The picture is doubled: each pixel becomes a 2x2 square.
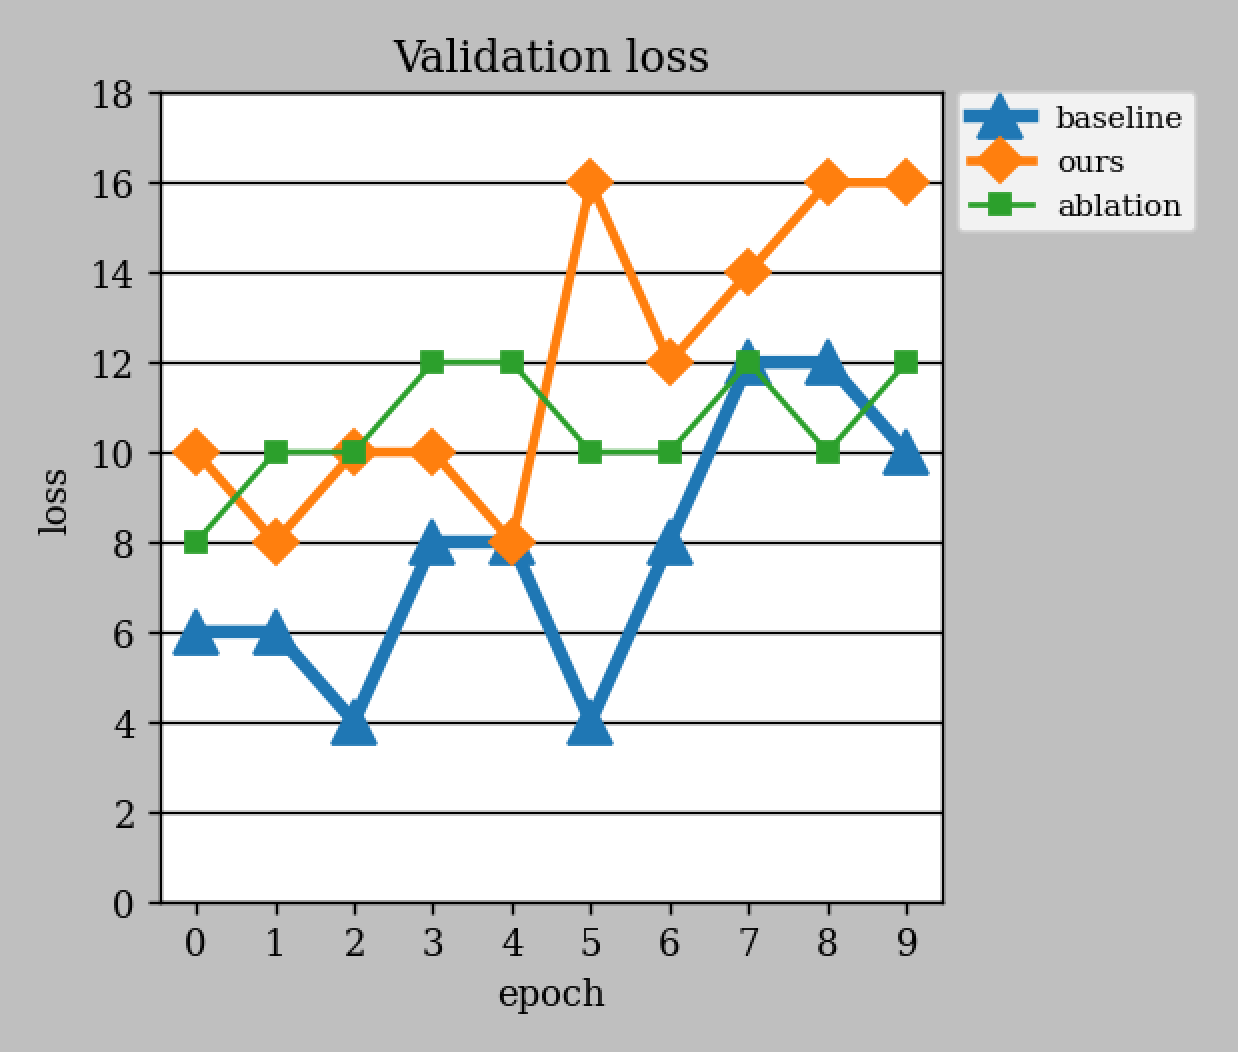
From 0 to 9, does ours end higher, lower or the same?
higher
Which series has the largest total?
ours
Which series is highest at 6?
ours
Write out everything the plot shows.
Title: Validation loss
x-axis: epoch, ticks 0 1 2 3 4 5 6 7 8 9
y-axis: loss, ticks 0 2 4 6 8 10 12 14 16 18
Legend: baseline, ours, ablation
Values:
baseline: 6 6 4 8 8 4 8 12 12 10
ours: 10 8 10 10 8 16 12 14 16 16
ablation: 8 10 10 12 12 10 10 12 10 12
